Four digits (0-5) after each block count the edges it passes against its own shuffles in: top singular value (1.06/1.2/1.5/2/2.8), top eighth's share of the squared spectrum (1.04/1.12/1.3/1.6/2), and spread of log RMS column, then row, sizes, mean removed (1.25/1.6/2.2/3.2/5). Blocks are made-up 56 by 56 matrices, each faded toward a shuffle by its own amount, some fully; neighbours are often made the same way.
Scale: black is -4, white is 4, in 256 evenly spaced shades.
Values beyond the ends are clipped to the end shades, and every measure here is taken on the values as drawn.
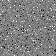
0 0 0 0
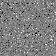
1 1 0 1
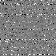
2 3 0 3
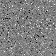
0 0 0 0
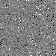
0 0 0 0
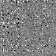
2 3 2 2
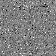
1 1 0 1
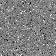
0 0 0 0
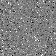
1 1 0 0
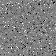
0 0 0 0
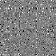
4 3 1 1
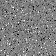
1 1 0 0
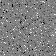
1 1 0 0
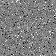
0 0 0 0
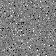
1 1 0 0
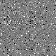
3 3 1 1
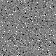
1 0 0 0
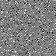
0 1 0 0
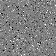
1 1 0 0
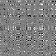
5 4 3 3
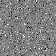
2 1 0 0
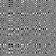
5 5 3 3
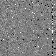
3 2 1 0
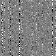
3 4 3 0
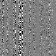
3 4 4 0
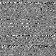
2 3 0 3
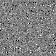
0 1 0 1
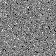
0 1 0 0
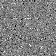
0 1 0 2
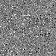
0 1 0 1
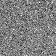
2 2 0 0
